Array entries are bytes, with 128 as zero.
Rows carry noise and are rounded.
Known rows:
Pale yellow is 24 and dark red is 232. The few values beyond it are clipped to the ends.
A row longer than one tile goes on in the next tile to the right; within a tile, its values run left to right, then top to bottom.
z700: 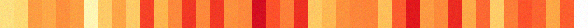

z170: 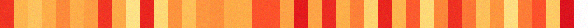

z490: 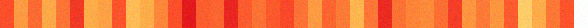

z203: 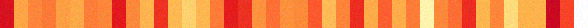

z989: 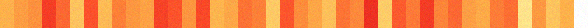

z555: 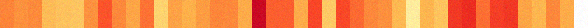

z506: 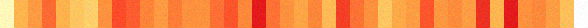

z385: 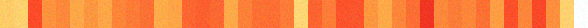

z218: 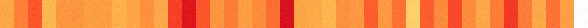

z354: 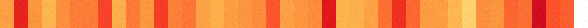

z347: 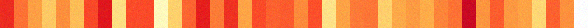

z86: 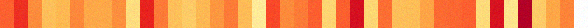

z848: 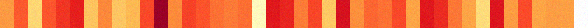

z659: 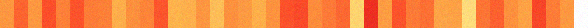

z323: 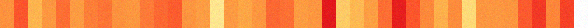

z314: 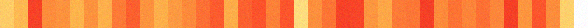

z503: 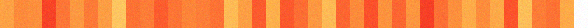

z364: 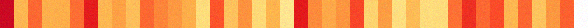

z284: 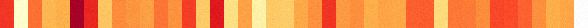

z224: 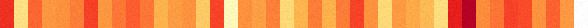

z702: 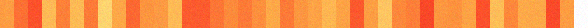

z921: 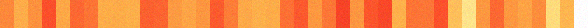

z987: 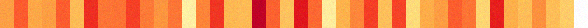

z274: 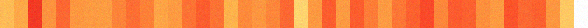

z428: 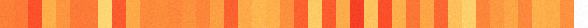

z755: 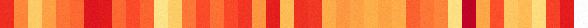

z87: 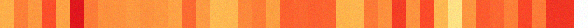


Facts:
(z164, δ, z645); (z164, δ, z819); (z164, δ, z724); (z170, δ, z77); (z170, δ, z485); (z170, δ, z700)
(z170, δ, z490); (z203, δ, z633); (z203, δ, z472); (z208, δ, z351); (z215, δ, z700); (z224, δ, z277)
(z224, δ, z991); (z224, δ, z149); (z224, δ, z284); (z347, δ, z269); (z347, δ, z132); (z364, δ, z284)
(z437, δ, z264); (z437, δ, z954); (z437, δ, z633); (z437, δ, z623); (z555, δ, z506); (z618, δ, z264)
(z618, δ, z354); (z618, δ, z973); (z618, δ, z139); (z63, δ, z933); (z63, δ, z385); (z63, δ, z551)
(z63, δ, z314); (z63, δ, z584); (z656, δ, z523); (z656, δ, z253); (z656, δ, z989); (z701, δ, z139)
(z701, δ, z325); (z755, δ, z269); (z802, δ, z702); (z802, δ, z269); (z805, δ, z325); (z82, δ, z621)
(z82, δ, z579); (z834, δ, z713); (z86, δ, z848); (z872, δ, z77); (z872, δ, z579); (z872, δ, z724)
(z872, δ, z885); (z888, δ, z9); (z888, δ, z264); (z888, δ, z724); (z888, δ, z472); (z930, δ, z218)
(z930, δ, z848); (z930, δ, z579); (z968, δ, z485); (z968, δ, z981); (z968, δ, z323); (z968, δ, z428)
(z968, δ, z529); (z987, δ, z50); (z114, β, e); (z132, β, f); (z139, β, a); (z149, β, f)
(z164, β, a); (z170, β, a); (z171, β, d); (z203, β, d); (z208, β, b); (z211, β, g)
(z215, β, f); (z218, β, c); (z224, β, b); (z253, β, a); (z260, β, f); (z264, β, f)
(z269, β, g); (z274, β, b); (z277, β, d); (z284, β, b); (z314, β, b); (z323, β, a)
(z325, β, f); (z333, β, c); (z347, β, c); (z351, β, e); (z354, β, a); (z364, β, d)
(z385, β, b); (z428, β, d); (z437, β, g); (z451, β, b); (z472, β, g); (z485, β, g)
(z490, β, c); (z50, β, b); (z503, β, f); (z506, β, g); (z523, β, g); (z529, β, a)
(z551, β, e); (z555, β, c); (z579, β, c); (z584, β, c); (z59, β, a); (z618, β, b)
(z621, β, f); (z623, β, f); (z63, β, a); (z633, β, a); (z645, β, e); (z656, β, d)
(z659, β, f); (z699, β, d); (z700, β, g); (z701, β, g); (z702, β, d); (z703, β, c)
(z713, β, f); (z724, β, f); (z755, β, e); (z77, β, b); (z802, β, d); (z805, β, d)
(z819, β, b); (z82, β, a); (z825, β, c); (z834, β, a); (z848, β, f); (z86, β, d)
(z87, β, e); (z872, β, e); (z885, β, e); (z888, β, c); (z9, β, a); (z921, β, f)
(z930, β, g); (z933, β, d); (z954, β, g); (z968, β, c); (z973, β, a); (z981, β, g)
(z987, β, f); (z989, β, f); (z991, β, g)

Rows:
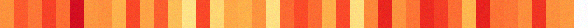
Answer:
z724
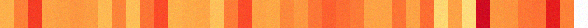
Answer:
z933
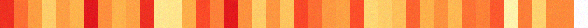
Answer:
z802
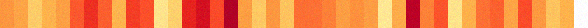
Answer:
z269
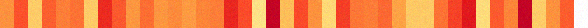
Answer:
z930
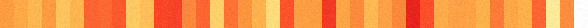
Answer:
z253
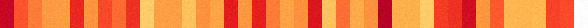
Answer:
z888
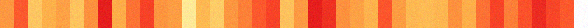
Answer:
z834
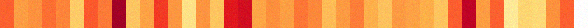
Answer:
z656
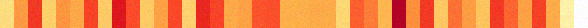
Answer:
z50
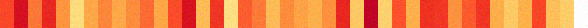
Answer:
z325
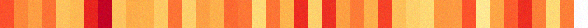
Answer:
z82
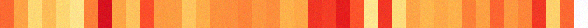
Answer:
z63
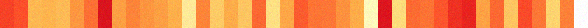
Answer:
z164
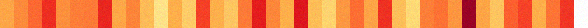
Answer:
z872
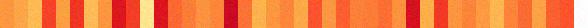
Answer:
z472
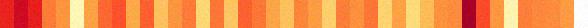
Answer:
z805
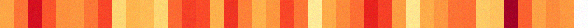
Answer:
z579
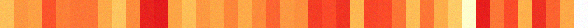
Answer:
z713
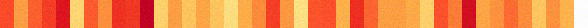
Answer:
z208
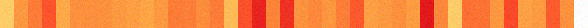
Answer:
z551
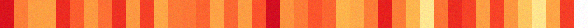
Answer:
z968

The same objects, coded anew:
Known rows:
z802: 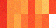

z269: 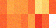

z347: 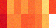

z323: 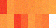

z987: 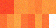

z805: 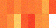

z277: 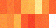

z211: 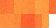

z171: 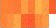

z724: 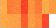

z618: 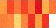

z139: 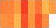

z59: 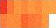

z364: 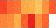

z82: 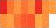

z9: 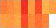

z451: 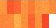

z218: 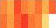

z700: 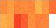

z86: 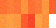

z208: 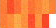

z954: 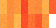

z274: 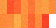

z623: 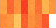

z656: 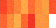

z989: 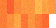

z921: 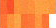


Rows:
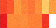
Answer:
z755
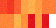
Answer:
z224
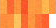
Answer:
z325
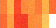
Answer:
z490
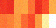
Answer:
z63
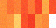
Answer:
z203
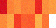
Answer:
z170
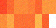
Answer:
z215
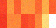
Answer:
z555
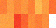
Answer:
z981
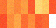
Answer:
z702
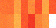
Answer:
z701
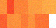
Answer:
z351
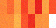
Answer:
z437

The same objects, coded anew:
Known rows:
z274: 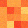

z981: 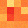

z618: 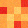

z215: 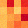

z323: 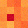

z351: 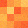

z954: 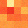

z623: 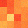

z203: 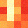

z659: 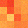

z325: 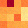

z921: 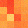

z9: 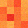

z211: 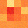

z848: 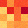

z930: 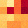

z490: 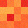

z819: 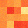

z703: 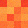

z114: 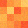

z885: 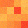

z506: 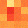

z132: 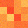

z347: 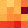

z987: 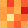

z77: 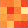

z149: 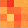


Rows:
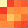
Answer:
z164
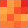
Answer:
z218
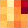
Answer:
z86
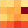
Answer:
z755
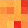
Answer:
z208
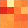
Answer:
z472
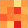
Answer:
z284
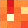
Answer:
z724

